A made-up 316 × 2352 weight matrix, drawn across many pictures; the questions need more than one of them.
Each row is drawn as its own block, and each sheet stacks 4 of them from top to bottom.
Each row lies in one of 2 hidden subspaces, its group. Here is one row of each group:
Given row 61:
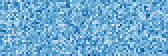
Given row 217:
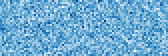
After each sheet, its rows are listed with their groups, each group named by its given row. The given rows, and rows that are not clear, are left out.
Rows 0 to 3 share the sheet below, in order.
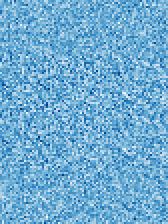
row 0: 61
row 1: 217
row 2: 217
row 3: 217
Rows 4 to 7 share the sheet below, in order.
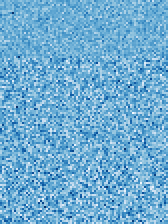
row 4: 61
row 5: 61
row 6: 61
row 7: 217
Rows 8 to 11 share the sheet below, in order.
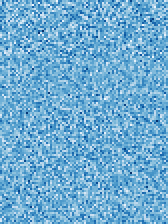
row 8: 217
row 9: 61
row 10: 217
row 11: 217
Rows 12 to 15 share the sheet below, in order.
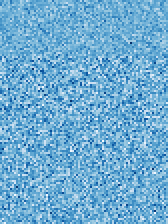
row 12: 217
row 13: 217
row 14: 61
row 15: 61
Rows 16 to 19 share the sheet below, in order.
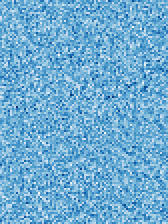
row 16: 61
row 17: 61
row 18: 217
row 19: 217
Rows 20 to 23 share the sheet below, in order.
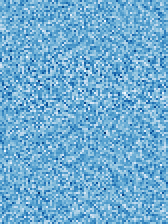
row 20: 217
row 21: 217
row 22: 217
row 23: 217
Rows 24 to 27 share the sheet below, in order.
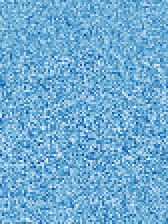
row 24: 61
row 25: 217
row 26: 217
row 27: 61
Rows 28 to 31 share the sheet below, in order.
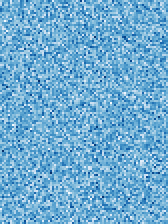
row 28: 217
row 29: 217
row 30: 61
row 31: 61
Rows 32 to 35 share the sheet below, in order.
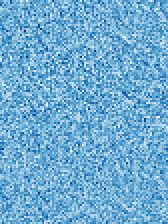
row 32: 217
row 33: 217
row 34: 61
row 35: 217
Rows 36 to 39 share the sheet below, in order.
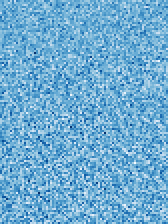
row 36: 61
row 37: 61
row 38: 217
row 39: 217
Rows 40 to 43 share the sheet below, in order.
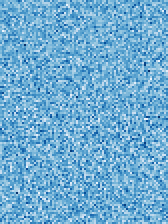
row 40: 61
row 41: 61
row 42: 61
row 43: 217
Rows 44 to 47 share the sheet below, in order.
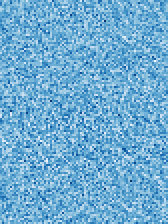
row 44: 217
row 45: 61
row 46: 217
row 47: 217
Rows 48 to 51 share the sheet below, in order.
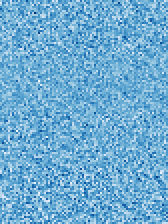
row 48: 217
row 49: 217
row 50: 61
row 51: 217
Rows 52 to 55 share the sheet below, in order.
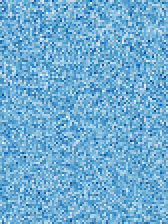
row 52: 61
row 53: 61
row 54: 61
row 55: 217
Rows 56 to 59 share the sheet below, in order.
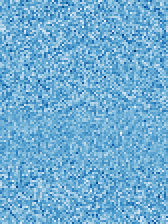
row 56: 217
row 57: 217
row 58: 61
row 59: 61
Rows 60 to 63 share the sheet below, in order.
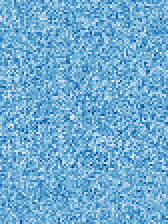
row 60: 61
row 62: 61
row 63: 61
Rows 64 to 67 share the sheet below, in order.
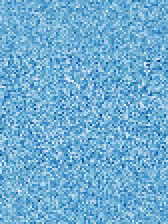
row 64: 61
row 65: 61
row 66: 217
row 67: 217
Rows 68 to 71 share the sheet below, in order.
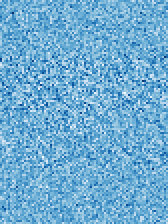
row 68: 61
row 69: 217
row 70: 217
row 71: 61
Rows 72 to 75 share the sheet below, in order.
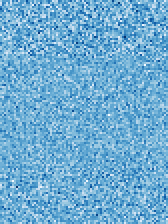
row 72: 217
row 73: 61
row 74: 61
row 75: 61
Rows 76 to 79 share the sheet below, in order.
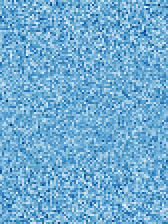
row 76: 61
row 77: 217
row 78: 61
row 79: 217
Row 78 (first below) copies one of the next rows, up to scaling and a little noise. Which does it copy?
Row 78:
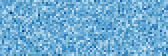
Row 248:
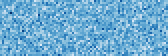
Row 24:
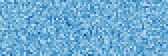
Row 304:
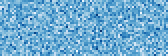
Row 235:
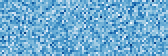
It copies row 248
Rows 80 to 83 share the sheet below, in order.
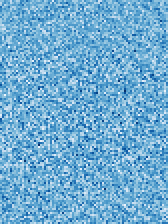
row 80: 217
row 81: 217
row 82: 217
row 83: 217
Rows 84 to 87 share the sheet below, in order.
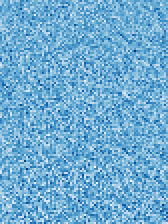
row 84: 217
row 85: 217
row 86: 217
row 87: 217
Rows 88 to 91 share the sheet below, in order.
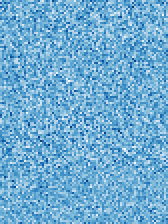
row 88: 61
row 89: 61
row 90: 217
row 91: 61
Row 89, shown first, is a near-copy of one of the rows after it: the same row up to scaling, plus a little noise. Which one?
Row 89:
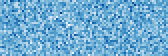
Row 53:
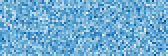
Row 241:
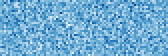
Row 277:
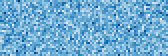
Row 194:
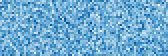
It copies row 241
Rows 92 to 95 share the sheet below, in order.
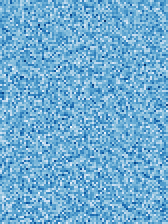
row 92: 217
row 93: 61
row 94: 217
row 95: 217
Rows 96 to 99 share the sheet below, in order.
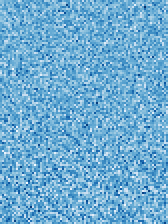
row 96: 61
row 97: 61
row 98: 61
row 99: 217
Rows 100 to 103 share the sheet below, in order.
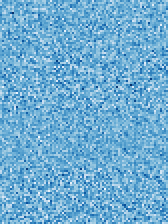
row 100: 61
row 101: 61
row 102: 217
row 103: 217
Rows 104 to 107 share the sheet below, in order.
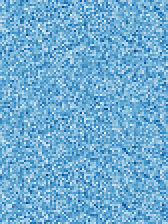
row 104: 217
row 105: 61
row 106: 217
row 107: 217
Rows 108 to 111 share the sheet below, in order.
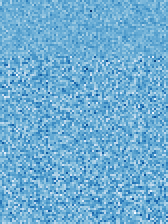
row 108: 217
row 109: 61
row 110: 61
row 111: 61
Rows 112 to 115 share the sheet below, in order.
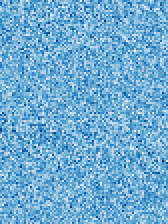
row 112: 217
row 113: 217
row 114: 61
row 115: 61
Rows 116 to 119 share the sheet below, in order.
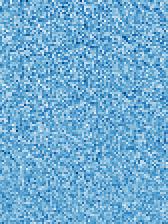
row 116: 217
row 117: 217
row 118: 61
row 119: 217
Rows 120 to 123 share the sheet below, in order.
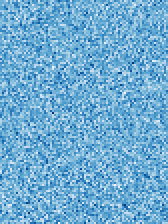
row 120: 61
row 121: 61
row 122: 217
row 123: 217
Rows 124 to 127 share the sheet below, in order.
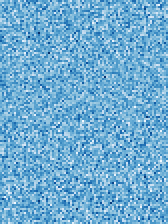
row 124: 61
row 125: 217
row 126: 61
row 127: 61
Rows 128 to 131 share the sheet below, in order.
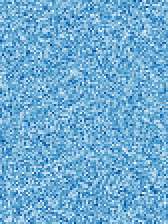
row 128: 61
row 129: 217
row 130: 217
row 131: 217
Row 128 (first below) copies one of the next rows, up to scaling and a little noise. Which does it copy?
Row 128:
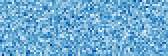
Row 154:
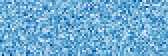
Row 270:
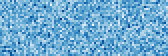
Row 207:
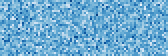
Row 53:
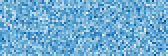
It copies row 154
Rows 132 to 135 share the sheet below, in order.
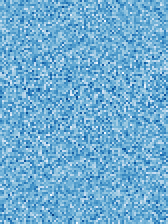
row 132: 217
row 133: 61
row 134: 217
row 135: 61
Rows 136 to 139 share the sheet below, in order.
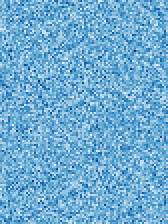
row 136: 217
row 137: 217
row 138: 61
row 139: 217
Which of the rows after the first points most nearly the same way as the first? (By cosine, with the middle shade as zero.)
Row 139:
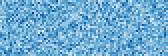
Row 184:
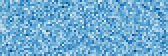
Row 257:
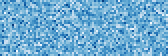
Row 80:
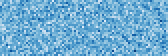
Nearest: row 184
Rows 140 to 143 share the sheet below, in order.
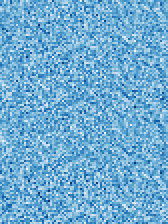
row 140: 217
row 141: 217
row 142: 217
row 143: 217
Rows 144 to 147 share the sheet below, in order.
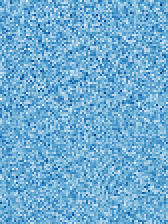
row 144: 217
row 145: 217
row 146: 217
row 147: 217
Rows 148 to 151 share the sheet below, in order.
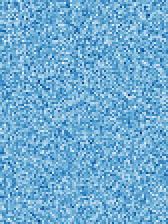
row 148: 61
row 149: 217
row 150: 61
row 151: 61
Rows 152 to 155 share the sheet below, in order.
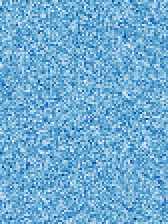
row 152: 217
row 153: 217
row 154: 61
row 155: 217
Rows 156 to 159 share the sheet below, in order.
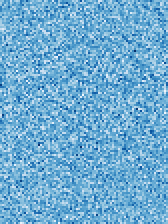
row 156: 217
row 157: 217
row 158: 217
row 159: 61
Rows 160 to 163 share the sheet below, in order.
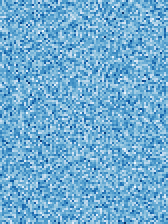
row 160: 217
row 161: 217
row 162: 217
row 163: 61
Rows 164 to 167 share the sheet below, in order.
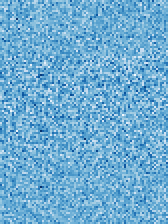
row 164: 61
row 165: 61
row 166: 61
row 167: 61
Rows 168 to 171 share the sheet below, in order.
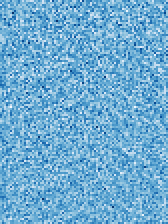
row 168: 61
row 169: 217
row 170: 217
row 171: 217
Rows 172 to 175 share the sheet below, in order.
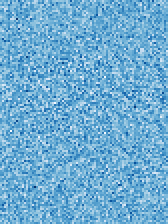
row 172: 61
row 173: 217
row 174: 217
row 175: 61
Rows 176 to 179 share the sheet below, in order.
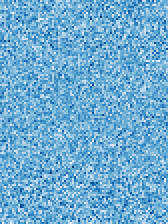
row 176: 61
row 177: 61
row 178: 61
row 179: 61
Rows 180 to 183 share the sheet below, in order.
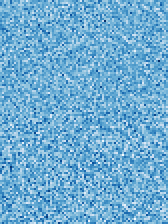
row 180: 217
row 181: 61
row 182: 61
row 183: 217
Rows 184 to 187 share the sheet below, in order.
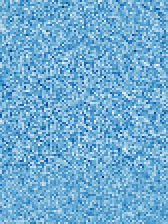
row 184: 217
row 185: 217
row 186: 217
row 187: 217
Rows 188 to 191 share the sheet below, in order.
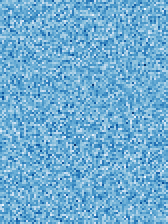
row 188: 61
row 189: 61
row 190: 61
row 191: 61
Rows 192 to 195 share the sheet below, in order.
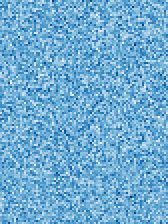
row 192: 61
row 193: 61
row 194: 61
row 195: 61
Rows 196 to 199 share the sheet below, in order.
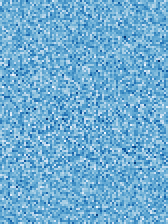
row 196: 217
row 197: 61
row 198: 217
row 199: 61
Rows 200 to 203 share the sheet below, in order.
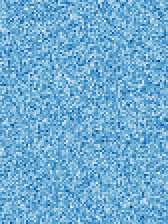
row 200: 217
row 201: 61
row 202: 61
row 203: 61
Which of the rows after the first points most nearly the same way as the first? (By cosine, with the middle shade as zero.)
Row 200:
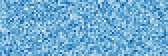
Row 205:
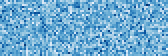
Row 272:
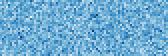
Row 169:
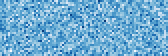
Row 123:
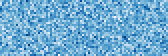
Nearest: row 123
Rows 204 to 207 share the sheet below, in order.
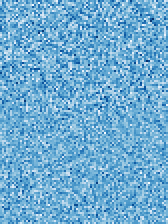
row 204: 217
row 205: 61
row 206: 217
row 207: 61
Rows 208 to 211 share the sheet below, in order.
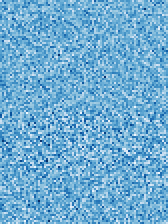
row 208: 61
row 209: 217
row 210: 217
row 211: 61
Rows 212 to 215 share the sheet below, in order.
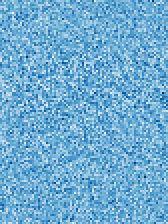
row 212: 61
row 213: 217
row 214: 217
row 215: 61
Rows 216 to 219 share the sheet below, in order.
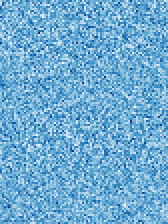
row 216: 217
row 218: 61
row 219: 217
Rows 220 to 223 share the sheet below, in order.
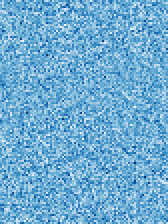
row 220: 61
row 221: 217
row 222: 217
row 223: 61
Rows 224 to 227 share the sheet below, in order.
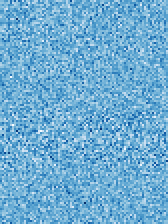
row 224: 61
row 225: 217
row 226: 61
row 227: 61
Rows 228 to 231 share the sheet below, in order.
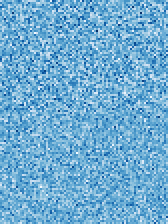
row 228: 61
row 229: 217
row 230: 61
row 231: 61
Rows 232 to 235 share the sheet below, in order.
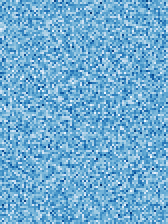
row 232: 217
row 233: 217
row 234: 61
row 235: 61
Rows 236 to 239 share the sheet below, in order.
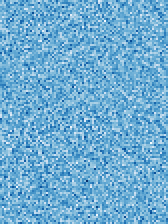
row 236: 217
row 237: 217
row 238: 217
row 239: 61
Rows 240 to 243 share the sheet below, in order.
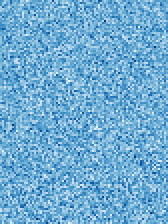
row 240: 217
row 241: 61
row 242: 61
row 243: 61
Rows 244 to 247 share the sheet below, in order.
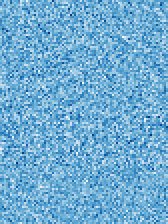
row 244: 217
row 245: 217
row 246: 61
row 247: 61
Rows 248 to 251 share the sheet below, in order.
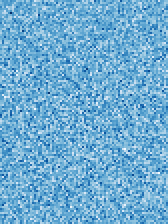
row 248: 61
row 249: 61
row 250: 217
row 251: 61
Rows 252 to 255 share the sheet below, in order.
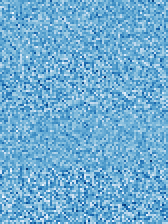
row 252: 61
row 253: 217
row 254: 61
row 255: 217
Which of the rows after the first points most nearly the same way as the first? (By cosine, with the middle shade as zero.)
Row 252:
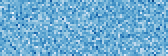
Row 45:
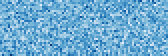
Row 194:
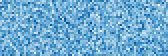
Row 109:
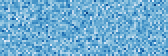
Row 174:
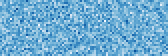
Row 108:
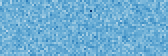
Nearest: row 45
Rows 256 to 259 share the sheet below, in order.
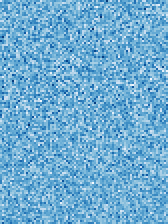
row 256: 61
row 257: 61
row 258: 217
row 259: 61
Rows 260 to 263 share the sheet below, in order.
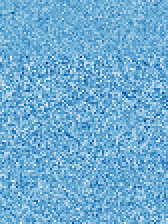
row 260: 61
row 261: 217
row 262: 61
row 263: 61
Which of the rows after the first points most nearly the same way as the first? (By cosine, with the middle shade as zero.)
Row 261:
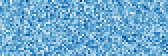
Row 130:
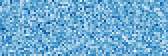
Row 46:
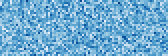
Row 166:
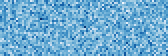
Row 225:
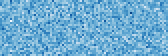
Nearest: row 46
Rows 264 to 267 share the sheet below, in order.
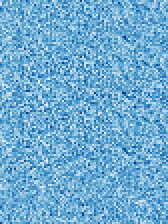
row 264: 217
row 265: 217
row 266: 217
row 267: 61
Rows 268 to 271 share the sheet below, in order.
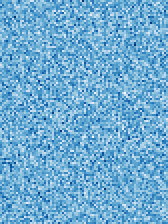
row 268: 61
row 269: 217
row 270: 61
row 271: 217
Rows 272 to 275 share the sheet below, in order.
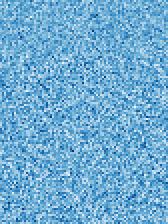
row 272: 61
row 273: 217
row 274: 61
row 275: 61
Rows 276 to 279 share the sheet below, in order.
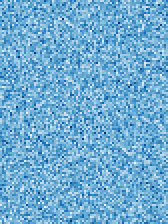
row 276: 61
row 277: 61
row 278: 217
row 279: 217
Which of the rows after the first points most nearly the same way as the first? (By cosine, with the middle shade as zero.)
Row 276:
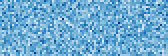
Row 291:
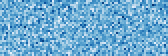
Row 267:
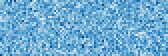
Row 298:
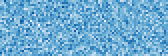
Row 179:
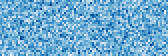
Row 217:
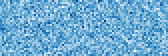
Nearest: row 291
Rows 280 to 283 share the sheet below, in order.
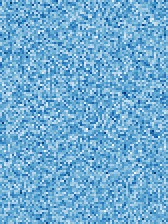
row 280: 217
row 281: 217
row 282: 217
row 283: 61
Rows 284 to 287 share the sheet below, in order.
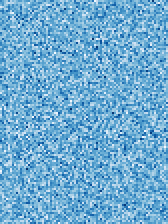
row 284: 61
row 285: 217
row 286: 217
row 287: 217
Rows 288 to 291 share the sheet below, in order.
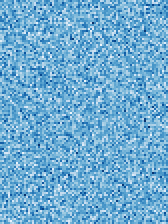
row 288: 61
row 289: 61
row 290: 61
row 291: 61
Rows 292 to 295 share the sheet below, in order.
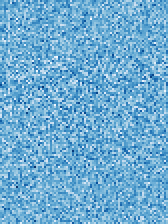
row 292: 61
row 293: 217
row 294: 217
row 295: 61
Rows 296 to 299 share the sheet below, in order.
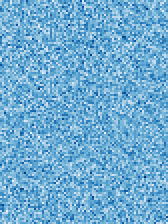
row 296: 217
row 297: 217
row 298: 217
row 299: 61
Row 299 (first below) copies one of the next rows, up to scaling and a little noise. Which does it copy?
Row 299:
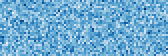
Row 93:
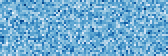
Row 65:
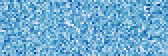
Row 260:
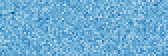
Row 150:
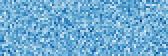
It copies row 93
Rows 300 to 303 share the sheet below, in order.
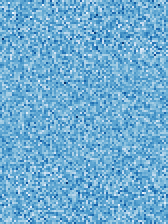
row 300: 61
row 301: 217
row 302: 217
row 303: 217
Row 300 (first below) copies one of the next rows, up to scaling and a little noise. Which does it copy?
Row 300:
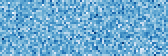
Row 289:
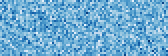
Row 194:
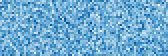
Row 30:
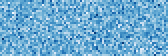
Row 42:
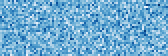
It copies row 30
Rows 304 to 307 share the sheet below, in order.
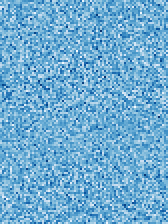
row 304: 61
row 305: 217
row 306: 61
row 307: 217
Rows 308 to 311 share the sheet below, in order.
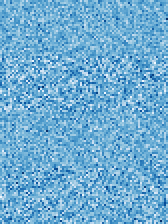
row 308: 217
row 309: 217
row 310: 61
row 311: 217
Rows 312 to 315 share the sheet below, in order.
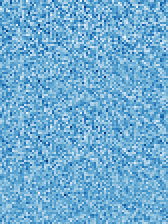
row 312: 217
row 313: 217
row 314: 217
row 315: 217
